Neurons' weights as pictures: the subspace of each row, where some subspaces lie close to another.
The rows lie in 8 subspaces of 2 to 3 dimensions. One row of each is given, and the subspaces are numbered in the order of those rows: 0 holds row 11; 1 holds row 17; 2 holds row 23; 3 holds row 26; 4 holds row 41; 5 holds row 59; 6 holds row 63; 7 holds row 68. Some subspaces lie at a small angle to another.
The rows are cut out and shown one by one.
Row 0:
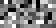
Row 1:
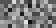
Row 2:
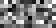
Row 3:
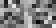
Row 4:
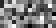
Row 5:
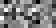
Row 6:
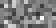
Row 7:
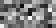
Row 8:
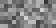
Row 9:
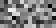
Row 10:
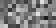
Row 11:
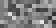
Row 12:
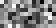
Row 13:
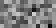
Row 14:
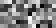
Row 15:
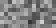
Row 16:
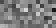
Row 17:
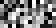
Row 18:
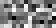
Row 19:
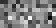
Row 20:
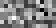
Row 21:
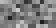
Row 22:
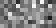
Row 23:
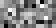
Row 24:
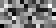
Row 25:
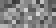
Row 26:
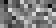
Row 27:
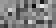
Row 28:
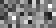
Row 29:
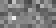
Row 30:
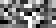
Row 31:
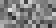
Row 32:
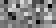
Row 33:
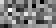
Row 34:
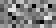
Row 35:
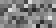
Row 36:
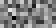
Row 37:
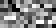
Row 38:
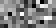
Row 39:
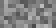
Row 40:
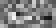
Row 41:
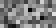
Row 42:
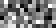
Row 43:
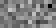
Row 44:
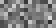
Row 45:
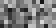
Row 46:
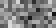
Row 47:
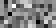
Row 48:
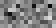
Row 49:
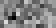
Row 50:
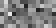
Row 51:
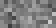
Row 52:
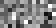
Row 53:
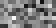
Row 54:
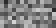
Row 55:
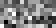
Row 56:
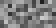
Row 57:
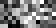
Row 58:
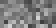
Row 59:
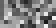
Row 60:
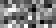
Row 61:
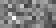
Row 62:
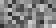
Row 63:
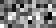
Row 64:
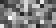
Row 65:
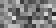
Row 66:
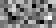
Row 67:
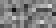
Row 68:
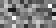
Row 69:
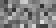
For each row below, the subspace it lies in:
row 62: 4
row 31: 6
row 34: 7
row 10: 4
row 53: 4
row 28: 1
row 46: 3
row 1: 1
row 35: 6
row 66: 7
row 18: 0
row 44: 3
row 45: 5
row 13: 6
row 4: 4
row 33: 4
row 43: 3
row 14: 6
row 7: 6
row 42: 1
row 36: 2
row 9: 7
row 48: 7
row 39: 0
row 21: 0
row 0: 1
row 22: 7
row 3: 5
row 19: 6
